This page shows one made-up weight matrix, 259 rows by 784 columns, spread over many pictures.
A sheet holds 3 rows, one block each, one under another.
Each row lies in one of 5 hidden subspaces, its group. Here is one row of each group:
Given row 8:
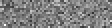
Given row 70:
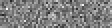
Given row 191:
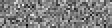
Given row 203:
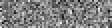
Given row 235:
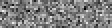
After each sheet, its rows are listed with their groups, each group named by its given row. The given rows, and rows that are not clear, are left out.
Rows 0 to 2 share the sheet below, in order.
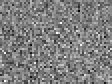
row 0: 235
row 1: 8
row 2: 8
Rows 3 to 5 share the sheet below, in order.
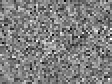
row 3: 8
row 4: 70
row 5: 70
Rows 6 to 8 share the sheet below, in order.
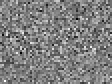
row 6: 235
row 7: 191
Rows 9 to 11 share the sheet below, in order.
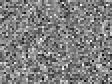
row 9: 191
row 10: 191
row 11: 70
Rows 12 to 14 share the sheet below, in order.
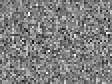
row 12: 8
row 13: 191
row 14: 191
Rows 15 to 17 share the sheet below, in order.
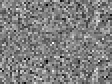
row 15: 235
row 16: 70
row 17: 235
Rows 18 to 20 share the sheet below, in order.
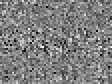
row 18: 70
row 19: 203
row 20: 203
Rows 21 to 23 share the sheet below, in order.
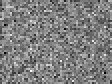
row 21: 8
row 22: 8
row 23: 191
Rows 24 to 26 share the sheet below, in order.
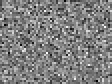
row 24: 8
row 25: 203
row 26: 203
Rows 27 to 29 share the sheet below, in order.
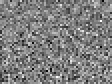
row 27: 70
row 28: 203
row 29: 203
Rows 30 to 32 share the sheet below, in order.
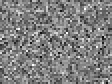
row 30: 235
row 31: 203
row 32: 203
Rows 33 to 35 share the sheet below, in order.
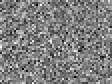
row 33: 203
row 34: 203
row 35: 70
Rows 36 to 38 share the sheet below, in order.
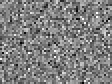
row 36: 235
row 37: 191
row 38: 8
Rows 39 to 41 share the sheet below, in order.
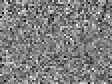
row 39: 70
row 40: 70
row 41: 8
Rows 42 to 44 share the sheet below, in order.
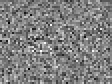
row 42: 203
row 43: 235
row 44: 8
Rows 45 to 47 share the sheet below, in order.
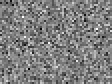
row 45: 70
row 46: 203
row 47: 8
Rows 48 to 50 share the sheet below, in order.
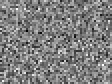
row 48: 235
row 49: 203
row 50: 203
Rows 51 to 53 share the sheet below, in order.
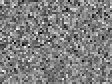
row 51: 70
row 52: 203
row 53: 70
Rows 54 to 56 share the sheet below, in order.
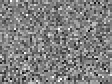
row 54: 70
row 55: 70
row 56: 203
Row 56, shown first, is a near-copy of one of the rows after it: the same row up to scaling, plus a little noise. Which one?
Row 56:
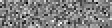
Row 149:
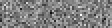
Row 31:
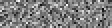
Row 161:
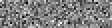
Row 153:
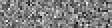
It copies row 161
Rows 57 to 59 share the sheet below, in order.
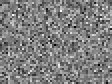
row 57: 235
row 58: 203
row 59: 203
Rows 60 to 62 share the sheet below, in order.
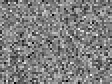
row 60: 70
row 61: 203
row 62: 70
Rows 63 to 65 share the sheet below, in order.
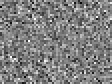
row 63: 203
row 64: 8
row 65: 70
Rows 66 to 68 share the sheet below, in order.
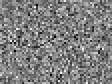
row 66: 8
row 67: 203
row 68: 203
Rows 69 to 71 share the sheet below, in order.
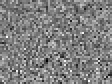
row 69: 235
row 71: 235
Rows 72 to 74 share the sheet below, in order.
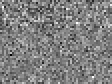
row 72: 191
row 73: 70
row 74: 191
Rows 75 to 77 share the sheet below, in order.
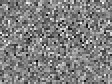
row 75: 203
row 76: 191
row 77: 8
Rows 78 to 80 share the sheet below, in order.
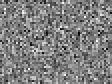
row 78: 70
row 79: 235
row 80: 8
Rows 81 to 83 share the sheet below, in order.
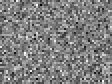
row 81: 203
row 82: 8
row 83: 203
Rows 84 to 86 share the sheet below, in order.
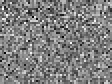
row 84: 191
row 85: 8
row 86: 203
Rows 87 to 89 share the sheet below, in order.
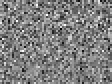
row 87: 203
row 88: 203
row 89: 191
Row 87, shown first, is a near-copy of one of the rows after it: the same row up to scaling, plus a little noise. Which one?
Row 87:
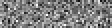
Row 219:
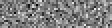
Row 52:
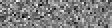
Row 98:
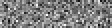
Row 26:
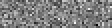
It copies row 98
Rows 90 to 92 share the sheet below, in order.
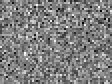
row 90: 8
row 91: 8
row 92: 203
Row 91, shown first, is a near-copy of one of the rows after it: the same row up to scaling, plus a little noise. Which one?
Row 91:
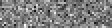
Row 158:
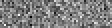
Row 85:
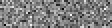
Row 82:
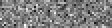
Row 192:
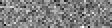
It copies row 82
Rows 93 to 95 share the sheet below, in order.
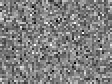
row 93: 203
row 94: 70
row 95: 70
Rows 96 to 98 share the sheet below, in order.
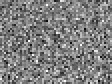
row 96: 235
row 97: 8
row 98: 203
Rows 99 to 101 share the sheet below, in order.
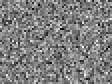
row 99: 203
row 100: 235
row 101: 70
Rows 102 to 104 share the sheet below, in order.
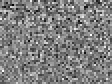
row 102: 235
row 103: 8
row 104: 70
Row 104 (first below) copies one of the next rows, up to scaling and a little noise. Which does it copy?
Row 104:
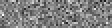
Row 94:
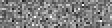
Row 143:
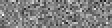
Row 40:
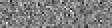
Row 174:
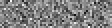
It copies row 143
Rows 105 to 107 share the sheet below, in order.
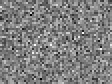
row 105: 203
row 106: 70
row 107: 235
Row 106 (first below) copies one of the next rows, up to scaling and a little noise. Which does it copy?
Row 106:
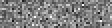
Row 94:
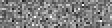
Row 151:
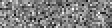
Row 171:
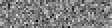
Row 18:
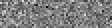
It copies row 94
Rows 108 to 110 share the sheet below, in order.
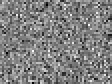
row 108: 235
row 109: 191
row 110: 8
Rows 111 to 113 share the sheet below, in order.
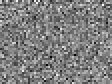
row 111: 70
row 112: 235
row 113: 191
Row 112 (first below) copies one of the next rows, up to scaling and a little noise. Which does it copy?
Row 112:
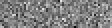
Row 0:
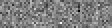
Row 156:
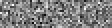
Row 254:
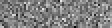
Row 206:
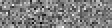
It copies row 254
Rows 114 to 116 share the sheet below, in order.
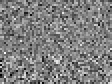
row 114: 203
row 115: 8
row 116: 203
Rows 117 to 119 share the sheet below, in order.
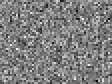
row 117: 235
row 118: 203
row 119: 203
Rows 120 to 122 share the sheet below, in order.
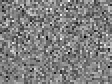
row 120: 191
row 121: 235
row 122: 203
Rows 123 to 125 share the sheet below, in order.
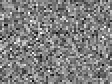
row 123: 8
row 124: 203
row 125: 203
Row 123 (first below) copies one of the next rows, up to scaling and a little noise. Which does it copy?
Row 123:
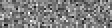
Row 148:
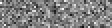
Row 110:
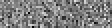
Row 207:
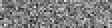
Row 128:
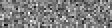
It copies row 128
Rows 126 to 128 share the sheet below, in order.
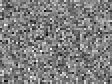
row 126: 8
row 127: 235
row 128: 8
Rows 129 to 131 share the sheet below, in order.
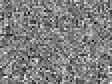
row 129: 8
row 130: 8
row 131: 203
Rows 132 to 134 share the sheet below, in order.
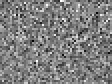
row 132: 235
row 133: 235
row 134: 8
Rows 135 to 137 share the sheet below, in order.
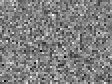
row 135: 70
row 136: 235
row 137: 8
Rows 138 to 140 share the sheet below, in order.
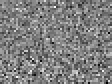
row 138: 235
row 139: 70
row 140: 203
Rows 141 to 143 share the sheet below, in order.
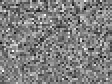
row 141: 235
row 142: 191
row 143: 70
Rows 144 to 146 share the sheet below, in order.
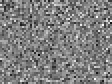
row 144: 8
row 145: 235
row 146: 8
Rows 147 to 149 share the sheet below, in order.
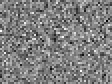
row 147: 235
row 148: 8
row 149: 203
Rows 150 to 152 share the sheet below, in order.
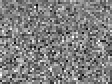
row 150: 8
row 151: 70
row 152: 203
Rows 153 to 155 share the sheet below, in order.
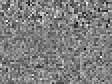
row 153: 203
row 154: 70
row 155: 235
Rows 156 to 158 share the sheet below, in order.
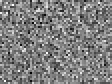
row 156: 235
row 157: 203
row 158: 8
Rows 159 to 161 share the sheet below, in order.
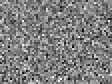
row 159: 235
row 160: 70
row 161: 203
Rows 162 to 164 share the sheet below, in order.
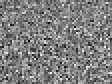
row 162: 191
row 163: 8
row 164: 70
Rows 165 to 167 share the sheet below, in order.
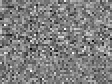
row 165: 8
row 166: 8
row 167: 191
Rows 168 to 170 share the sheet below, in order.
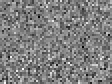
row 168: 70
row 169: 191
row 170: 70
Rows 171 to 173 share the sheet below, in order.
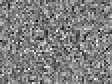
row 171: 70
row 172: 235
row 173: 8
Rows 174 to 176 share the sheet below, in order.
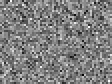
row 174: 70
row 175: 235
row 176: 191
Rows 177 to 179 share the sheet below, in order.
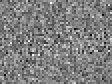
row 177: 70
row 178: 8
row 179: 191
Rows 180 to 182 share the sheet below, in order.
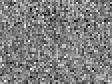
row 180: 70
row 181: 8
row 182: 8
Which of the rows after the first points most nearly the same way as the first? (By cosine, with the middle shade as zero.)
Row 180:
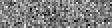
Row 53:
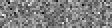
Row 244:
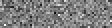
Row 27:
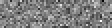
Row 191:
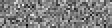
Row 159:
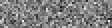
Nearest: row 53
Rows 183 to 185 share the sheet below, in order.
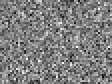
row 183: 203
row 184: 235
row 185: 203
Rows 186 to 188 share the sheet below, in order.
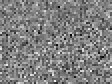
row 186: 70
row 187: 203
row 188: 70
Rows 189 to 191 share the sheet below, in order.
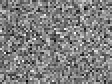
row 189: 235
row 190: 8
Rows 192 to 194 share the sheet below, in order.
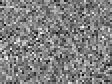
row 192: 8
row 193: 203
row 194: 70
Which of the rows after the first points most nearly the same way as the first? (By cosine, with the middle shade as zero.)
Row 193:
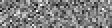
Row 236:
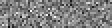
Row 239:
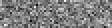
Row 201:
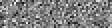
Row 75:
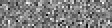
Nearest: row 236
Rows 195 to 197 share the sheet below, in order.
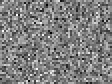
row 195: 235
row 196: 191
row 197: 70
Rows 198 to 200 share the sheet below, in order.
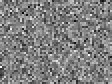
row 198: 70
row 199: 70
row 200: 203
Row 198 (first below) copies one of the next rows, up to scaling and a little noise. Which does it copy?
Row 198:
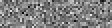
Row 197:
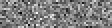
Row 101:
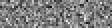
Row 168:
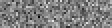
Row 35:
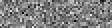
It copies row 35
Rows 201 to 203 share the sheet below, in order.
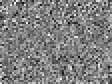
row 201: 203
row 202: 70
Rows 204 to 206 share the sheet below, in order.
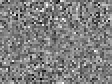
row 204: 235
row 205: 8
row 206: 235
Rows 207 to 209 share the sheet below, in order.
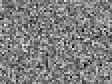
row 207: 8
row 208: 70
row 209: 235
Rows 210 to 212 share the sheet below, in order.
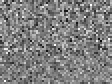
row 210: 70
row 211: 203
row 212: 8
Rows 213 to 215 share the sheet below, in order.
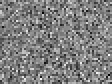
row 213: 70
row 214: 191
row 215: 235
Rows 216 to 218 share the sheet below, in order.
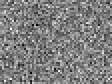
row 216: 70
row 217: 70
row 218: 8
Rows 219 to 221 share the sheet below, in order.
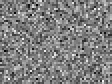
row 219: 203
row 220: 191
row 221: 203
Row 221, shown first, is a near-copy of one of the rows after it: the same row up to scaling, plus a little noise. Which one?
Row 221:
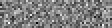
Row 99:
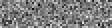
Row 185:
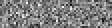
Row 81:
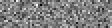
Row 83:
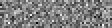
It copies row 83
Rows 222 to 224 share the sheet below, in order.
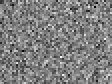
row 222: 70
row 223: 203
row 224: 235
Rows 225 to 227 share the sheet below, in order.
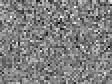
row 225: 203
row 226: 235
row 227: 191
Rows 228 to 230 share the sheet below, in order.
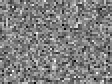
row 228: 70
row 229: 8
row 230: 8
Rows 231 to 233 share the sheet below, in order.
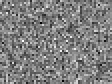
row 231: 235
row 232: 70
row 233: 70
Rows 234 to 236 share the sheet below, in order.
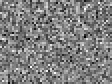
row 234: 235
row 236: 203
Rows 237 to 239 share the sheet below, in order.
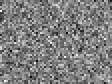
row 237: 203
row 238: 203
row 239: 8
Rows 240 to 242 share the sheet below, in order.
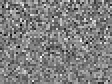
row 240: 191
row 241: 191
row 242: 203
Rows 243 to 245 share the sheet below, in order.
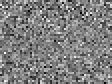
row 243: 191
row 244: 8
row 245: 8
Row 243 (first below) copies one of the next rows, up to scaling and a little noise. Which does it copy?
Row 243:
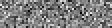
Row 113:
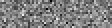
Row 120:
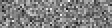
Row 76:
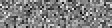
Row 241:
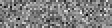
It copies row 76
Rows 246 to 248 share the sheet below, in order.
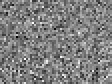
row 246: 235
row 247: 235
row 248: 235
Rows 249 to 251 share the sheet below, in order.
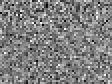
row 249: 235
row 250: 8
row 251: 8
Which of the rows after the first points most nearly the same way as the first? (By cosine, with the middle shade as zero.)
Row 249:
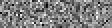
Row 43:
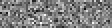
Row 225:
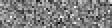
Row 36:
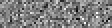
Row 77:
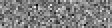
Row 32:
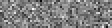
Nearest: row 43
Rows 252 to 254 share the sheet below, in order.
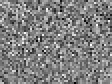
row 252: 235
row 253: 191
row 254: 235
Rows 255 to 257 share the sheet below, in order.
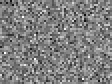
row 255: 70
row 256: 8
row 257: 203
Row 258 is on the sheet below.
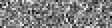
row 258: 70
